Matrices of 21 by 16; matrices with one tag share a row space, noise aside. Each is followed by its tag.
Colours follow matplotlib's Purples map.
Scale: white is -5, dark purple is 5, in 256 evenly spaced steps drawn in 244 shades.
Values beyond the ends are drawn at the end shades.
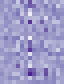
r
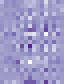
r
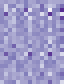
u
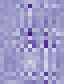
r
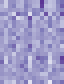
u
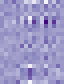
r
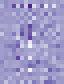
r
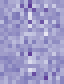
r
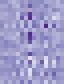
r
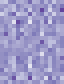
u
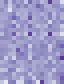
u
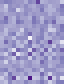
u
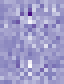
r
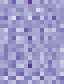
u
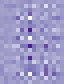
r
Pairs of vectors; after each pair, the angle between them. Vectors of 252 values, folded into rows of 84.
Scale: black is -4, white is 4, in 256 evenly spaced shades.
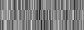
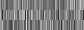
partly opposed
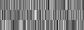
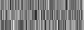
nearly opposite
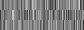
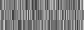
nearly opposite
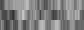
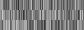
partly opposed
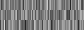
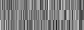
partly opposed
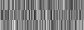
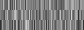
partly opposed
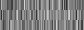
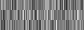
partly aligned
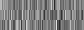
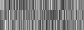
partly aligned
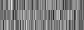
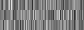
nearly parallel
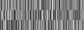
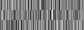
nearly parallel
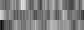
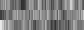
nearly opposite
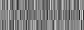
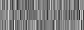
nearly parallel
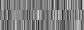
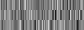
partly opposed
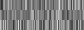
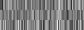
nearly parallel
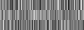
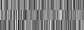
orthogonal
